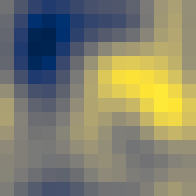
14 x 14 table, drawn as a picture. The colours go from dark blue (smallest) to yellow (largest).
The top left is the ninth with the lowest average. No regular stripes run through it. The field is mottled with small blotches. The ninth with the highest average is the middle right.
